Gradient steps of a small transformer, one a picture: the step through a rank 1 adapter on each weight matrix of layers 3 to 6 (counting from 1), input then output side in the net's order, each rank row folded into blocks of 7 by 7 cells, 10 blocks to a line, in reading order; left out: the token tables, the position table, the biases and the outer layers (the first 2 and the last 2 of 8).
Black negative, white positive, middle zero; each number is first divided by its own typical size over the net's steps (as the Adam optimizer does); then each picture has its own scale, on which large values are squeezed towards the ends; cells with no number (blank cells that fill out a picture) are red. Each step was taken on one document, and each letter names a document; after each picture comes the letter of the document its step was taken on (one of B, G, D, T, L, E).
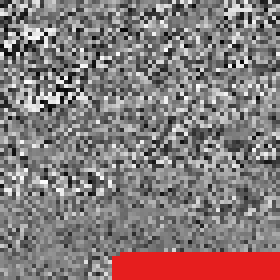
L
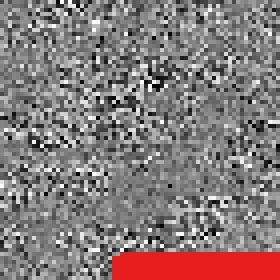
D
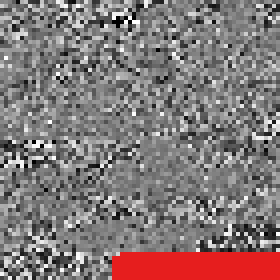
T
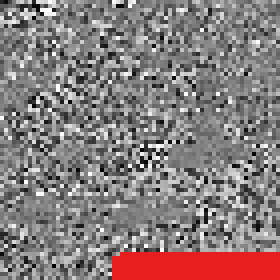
D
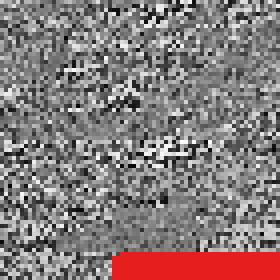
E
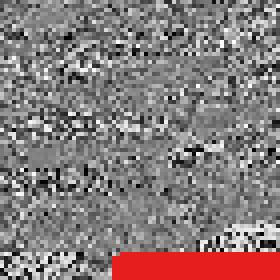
L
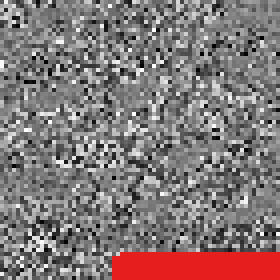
T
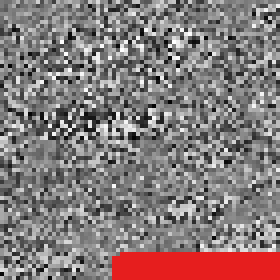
T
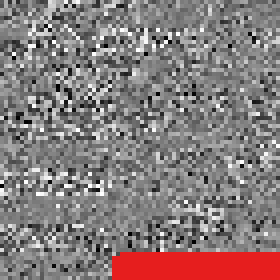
D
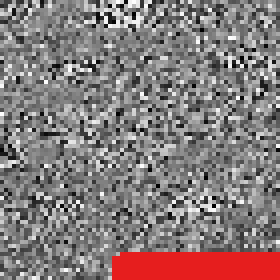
T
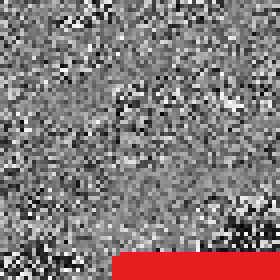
T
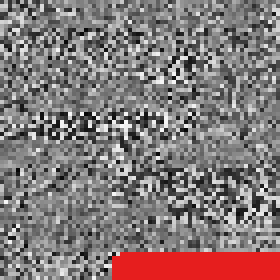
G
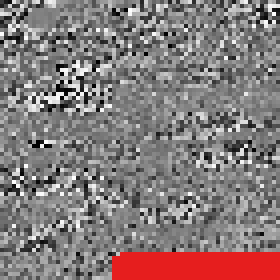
L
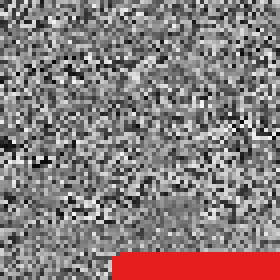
E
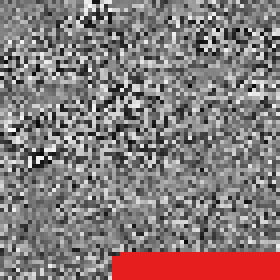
G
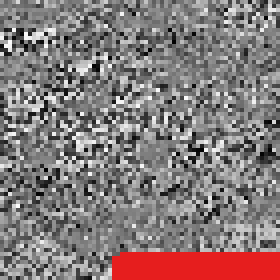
L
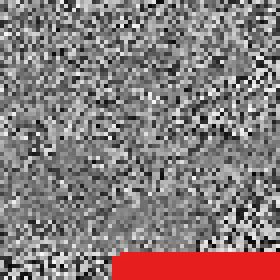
G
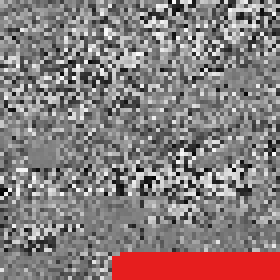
L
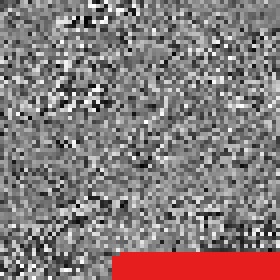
T
